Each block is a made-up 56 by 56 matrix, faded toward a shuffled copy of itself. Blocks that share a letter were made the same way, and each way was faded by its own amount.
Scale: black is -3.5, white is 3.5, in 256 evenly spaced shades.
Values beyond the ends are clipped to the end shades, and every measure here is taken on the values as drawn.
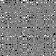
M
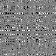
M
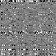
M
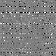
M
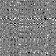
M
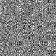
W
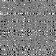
M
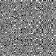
W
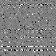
M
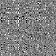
W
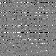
M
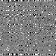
M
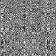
W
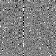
W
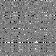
M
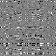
M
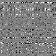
M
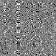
W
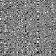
W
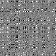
M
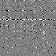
M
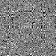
W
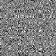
W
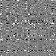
M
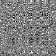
W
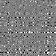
M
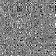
W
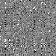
W
